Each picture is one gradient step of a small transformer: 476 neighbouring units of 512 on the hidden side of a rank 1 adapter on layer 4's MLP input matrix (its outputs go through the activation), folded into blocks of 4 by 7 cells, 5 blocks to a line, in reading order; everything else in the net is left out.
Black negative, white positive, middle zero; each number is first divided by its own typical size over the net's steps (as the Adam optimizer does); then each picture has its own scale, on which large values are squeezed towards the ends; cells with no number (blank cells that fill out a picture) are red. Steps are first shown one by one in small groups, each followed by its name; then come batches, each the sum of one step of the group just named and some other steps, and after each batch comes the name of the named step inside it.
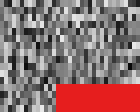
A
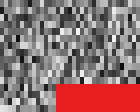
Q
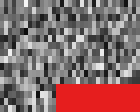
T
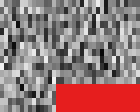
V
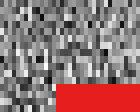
A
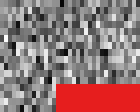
V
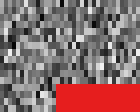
T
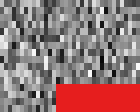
A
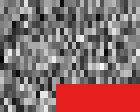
T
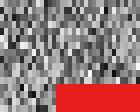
Q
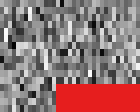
Q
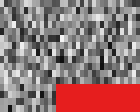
A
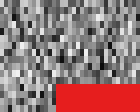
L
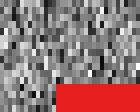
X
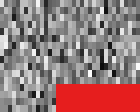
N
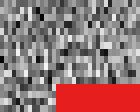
N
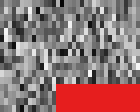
X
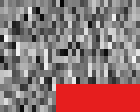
X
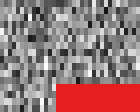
N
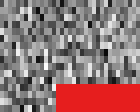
X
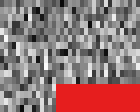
X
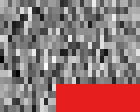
N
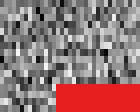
L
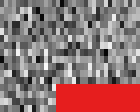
X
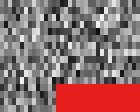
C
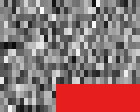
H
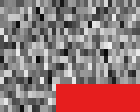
H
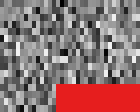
C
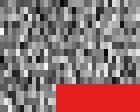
C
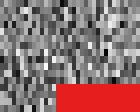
C
